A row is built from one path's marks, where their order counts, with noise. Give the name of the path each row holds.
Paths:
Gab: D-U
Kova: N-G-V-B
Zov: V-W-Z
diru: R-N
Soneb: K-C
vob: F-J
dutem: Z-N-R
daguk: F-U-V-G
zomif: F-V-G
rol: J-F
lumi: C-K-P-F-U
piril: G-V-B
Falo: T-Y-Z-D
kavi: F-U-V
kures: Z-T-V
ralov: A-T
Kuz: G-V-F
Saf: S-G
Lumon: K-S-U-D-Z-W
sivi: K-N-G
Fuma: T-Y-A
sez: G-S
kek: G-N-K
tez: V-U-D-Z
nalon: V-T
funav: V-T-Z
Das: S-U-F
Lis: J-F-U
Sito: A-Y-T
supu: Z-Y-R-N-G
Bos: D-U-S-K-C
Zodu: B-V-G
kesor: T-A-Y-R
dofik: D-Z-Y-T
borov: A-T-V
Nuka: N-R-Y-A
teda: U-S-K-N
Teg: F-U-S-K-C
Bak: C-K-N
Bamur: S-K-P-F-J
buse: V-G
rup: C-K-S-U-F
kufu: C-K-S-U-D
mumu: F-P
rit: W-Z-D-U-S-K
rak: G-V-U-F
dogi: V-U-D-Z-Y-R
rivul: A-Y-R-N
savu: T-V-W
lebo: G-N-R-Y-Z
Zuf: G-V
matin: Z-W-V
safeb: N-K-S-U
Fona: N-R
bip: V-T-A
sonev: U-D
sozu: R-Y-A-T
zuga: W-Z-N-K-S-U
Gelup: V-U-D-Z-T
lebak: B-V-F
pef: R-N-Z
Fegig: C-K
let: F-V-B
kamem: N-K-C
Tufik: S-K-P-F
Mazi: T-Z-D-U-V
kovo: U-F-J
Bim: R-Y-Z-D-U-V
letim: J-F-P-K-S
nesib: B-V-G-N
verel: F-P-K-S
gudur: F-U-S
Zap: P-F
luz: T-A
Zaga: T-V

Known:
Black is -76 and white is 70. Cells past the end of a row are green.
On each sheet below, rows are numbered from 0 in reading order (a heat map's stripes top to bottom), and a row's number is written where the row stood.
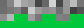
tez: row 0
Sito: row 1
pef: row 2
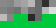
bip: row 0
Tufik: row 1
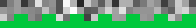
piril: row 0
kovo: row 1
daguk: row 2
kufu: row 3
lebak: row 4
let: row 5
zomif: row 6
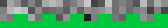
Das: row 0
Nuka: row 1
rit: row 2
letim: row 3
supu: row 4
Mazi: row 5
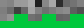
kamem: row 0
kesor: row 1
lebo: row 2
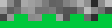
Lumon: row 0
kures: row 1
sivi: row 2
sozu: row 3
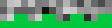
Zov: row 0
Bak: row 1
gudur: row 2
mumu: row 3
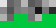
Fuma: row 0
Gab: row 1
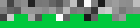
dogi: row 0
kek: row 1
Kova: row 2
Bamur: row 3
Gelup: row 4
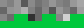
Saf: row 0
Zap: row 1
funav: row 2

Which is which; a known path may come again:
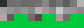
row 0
kek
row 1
sez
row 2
ralov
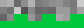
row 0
vob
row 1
Zaga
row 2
nalon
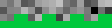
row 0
Saf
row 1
sonev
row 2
Lumon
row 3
Gab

